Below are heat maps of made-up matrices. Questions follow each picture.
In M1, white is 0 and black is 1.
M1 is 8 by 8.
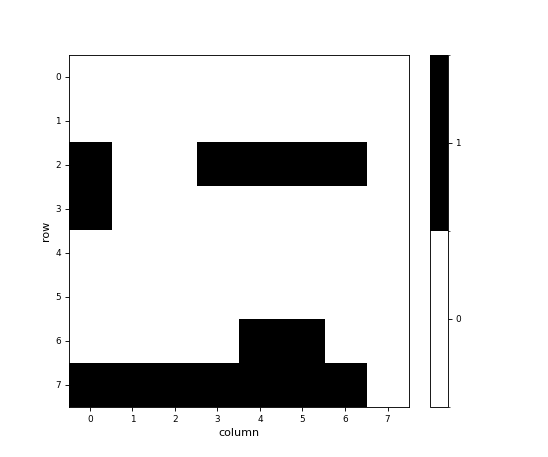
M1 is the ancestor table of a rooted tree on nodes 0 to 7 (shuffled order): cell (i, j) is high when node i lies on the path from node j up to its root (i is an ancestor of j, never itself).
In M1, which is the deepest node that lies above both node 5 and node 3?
2
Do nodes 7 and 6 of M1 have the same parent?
no
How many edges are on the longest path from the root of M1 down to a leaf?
3
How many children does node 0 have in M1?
0
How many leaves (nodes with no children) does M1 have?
4
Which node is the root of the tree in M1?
7
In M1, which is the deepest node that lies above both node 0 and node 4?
2
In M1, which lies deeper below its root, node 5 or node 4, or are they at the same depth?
the same depth
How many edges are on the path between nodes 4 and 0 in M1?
4
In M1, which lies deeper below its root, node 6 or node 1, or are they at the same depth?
node 6
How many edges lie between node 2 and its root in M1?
1
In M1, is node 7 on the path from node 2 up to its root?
yes
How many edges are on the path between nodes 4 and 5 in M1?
2
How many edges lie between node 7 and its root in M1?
0
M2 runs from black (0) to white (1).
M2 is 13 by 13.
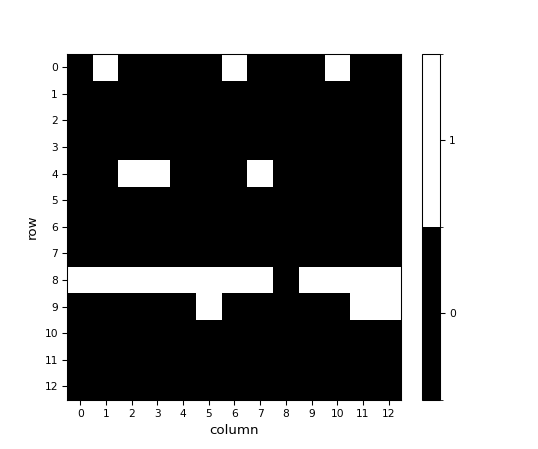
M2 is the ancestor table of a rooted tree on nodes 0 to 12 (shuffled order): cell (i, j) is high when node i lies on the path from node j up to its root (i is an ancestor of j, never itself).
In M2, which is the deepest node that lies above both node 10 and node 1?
0
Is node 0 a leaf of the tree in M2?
no
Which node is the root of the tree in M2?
8
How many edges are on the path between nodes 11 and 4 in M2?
3
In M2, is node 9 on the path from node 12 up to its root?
yes
